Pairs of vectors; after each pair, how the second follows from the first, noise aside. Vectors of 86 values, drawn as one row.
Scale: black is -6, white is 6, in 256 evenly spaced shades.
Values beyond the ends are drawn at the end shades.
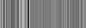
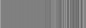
partly zeroed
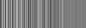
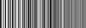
scaled up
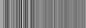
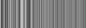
sign-scrambled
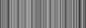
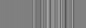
partly zeroed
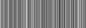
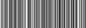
scaled up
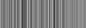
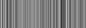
wrapped around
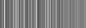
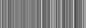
wrapped around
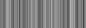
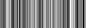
scaled up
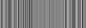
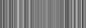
sign-scrambled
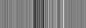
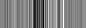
scaled up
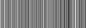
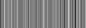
sign-scrambled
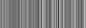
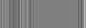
partly zeroed
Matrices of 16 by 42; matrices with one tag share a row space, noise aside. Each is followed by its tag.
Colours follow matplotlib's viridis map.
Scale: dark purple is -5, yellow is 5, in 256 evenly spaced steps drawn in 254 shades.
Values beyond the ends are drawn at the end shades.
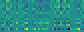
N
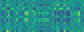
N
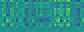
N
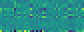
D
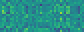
N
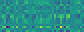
N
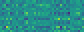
N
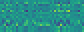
N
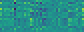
D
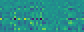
D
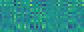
D
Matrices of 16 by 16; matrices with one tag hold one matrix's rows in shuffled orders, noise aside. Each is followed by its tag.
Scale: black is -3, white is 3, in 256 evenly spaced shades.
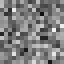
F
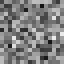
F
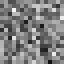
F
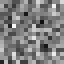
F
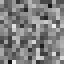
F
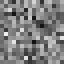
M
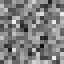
F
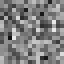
F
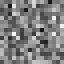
F
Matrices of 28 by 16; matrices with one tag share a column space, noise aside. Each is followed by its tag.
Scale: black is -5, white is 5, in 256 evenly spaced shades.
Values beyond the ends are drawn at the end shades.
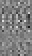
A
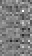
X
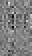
A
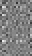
X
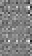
X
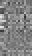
A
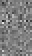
A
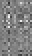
A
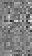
A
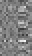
X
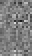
A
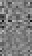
A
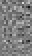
X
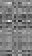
A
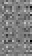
X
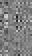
A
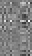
A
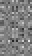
X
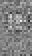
A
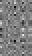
X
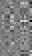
A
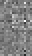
A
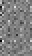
X
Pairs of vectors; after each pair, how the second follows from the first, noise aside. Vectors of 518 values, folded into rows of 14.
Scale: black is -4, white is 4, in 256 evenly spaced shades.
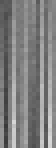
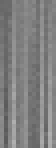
shrunk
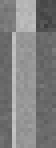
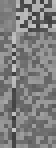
sign-scrambled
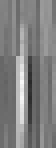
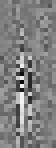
sign-scrambled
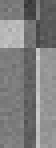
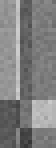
reversed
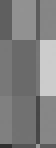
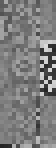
sign-scrambled
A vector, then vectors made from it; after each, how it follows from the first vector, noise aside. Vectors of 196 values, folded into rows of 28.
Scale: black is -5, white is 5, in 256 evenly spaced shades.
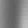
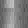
wrapped around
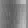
wrapped around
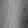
negated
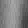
negated
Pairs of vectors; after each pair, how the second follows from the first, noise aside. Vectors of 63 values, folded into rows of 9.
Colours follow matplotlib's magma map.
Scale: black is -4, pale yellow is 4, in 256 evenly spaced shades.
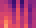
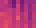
shrunk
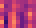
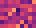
shuffled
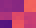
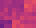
shrunk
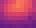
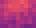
shrunk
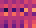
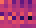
reversed
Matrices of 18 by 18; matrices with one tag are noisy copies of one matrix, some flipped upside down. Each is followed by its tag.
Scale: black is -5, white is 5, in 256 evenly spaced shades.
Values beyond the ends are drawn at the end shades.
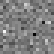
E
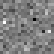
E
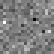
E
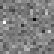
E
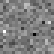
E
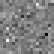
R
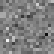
R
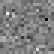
R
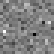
E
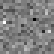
E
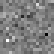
R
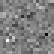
R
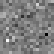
R
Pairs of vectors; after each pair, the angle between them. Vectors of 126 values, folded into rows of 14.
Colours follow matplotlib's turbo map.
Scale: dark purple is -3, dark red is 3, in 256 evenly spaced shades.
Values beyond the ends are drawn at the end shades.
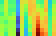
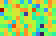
partly opposed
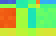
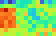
nearly parallel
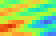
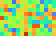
orthogonal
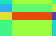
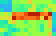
nearly parallel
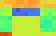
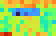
nearly parallel
